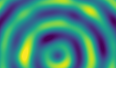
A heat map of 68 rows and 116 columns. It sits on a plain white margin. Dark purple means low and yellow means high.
Overall the values sit about 50% of the way up the scale. The bottom left is the ninth with the highest average. Rings spread out from the bottom middle. No lone cell stands out from its neighbours. There is no overall slope.
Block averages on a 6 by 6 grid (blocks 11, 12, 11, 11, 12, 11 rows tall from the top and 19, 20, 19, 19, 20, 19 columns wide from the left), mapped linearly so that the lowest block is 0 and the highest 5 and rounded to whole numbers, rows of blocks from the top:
234443
132232
334422
340131
353331
344433
